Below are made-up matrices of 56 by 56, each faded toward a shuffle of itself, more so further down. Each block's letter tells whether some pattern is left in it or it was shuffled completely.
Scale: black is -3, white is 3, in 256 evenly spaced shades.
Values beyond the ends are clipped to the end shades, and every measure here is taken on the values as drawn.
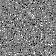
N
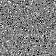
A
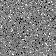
A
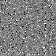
N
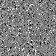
N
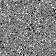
A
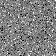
A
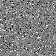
N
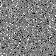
A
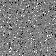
N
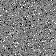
A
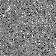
N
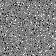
A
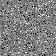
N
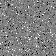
A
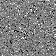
A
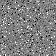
N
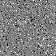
N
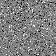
A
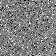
A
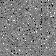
N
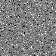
A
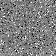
N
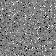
A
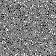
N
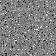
N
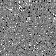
N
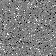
A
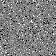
A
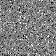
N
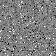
N
